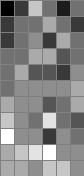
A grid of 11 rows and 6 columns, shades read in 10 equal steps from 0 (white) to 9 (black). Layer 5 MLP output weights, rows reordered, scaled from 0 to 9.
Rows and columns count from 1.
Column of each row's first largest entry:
1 1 1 5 5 1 4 6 4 5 3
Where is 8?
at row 1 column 5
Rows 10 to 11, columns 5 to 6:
4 4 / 2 4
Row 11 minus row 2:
-4 -2 -1 -1 -3 -3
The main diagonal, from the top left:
9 5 4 3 7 3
